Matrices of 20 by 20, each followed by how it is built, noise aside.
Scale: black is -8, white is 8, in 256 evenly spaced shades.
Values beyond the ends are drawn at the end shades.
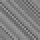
Toeplitz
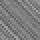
Toeplitz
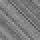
Toeplitz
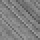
Toeplitz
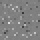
sparse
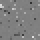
sparse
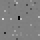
sparse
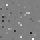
sparse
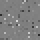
sparse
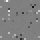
sparse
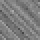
Toeplitz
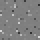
sparse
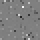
sparse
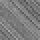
Toeplitz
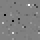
sparse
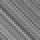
Toeplitz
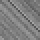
Toeplitz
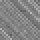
Toeplitz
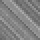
Toeplitz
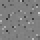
sparse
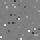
sparse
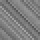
Toeplitz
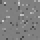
sparse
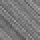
Toeplitz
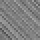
Toeplitz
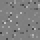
sparse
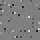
sparse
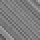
Toeplitz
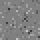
sparse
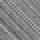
Toeplitz
